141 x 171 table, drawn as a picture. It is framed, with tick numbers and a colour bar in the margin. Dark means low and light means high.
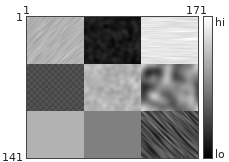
It is made of 3 by 3 panels. Panel 1,1: high, slanting up to the right, faint in contrast. Panel 1,2: very low, blotchy, faint in contrast. Panel 1,3: very high, streaked across, faint in contrast. Panel 2,1: low, checkered, faint in contrast. Panel 2,2: high, blotchy, faint in contrast. Panel 2,3: middling, smooth, strong in contrast. Panel 3,1: high, flat. Panel 3,2: middling, flat. Panel 3,3: low, slanting down to the right.
